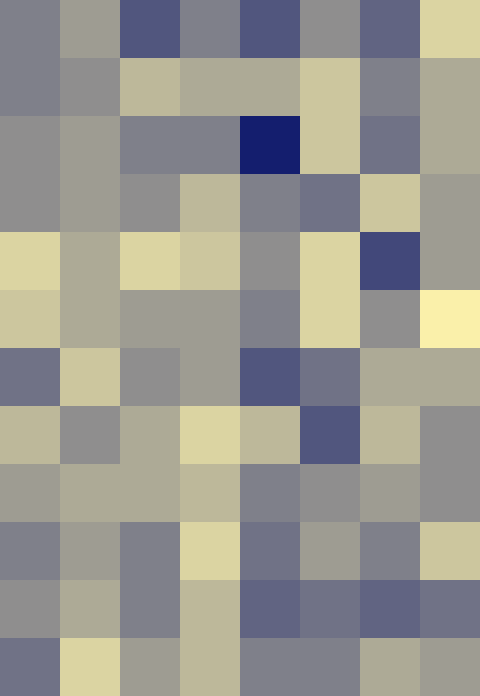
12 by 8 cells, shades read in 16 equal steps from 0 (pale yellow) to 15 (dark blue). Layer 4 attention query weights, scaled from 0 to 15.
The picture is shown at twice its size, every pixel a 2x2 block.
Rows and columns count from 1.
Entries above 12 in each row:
0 0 1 0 0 0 0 0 0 0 0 0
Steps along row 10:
down up down up down up down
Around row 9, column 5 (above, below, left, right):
4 9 4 7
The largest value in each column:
9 7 11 8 15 11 12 9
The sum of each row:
63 45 61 50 39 37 55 44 48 50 62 48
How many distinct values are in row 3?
7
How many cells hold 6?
14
